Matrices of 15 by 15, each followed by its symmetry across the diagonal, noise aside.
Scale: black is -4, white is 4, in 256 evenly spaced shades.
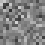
symmetric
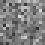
neither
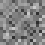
symmetric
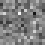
neither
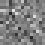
antisymmetric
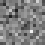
symmetric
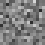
neither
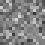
symmetric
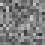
neither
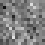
neither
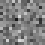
antisymmetric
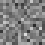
antisymmetric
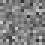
antisymmetric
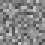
symmetric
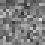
neither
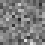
neither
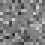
antisymmetric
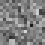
antisymmetric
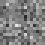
antisymmetric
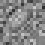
symmetric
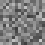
symmetric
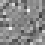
symmetric
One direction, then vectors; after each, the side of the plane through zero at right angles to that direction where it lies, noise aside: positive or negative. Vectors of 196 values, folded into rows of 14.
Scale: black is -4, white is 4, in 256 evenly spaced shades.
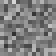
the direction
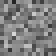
negative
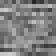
negative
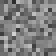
negative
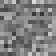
positive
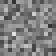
negative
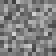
negative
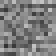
positive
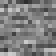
positive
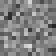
negative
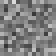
positive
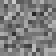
positive
